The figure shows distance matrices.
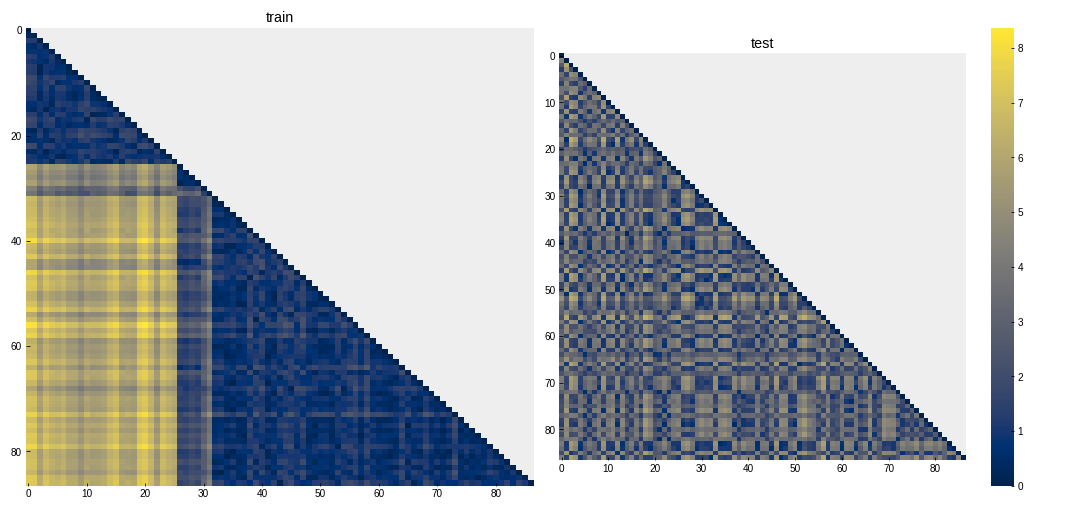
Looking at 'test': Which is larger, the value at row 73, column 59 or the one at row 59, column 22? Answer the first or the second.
the second
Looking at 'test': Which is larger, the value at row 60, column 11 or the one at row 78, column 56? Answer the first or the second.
the second
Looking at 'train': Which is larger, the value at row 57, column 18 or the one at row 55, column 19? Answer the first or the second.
the second
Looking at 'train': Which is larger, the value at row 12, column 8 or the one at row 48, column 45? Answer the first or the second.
the second
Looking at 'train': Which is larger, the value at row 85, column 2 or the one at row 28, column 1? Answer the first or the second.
the first
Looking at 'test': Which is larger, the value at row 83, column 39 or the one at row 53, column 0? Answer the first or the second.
the first
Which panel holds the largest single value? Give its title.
train
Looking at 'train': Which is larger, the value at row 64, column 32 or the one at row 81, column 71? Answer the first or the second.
the first
